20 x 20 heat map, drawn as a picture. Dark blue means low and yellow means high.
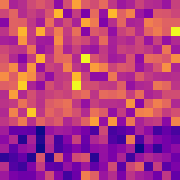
Stripes: none. Histogram: bell-shaped. Seam: horizontal, 70% of the way down, the top part higher.
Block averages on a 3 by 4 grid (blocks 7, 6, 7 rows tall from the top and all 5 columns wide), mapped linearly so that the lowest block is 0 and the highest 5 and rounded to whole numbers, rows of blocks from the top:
4444 / 5544 / 0110
